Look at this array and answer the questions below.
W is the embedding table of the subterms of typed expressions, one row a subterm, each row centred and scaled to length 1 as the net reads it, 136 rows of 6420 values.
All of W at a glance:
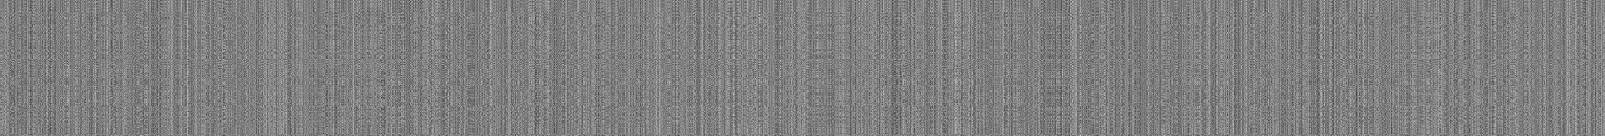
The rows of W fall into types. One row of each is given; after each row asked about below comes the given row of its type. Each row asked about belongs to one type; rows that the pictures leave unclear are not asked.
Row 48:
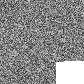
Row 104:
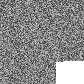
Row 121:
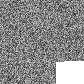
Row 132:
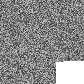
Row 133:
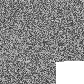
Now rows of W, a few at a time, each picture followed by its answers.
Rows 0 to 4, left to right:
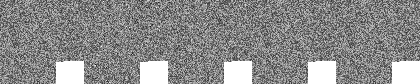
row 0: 104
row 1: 48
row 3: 104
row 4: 104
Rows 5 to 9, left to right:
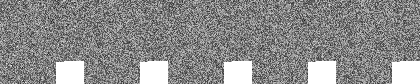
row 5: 48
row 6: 104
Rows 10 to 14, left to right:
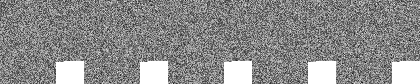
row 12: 132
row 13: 133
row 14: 132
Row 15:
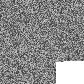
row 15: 132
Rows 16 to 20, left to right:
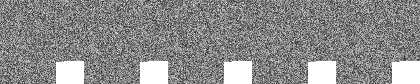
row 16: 133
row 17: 104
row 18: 104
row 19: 133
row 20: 132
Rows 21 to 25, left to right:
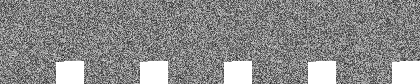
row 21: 48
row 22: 133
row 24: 133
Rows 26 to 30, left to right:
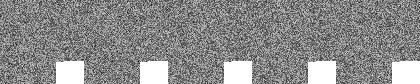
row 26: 132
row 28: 104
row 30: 132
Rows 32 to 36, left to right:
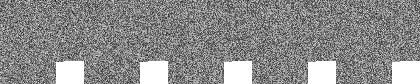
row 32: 104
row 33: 48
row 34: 121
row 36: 133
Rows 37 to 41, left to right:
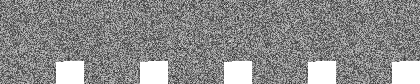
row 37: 132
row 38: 121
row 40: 104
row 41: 132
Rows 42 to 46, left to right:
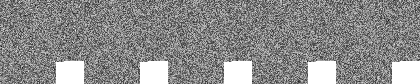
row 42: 104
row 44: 104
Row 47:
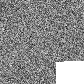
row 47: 48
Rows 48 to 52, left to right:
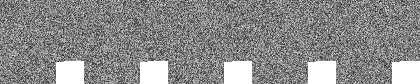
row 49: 132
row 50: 121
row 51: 104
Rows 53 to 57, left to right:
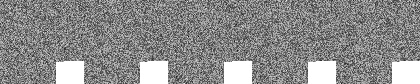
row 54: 132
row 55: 121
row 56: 121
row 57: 132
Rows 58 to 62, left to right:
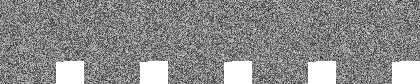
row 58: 132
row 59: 104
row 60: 48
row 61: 121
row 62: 104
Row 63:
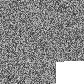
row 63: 121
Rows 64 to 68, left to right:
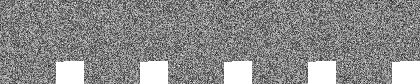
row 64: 104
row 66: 48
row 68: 121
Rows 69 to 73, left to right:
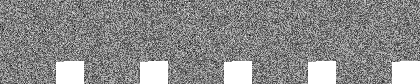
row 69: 133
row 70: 121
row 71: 48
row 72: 121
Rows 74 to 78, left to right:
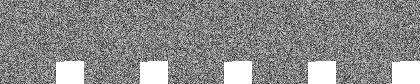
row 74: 121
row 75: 104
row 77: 133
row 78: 121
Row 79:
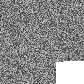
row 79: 132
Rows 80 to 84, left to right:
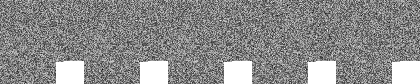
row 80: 132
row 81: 133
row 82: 133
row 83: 104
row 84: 133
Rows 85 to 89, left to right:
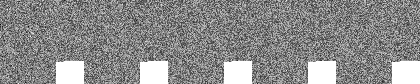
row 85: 104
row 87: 104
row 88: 121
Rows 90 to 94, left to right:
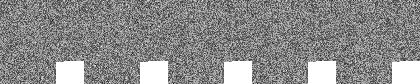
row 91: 48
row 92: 121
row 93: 121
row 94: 132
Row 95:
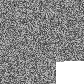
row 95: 121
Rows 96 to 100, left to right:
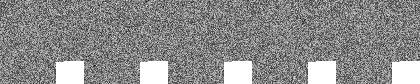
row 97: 132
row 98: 121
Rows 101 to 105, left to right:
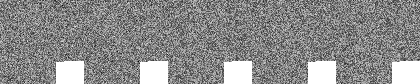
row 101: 121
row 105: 132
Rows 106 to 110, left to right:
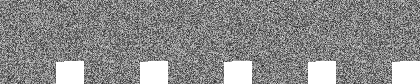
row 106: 121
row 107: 133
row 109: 132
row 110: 133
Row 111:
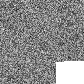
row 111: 121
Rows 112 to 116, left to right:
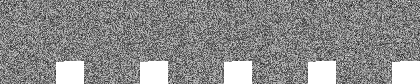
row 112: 48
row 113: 121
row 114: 121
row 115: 132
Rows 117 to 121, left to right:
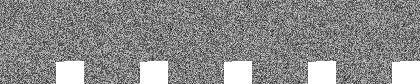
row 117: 133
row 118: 132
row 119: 133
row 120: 121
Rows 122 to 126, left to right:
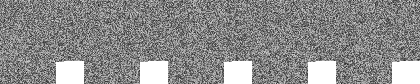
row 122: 133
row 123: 121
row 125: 132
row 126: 132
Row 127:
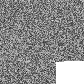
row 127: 133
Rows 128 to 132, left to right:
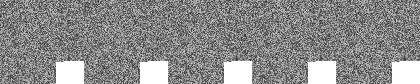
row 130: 132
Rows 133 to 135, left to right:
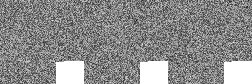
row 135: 132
